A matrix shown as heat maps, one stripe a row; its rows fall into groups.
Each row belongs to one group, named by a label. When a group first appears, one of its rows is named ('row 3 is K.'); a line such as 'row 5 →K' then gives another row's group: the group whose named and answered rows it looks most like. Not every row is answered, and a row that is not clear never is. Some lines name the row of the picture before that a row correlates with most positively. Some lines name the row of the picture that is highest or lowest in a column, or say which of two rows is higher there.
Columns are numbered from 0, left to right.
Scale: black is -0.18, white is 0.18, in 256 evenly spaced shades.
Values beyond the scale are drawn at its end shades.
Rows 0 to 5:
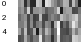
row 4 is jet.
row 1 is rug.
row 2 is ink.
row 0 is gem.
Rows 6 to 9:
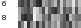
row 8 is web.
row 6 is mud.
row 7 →web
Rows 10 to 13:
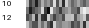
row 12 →ink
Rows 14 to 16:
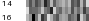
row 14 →mud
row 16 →gem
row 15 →web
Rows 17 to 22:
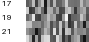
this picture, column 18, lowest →22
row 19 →jet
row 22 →rug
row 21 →web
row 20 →rug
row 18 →ink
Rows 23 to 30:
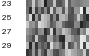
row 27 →mud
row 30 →ink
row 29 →mud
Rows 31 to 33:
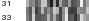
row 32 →jet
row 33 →jet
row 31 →web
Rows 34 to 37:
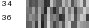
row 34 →mud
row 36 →ink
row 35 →ink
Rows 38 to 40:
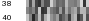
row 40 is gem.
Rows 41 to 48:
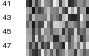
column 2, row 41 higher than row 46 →Yes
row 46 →rug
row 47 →mud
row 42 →gem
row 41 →jet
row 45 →rug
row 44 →gem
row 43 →jet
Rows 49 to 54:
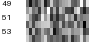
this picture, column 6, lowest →49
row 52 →rug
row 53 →mud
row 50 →rug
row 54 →web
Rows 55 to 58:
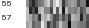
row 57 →rug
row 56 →web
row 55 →gem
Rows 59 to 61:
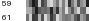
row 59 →gem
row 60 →web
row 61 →gem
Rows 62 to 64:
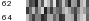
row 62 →gem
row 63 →jet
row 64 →ink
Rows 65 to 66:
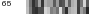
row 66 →gem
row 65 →gem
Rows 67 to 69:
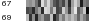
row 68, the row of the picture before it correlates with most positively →65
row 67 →rug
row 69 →mud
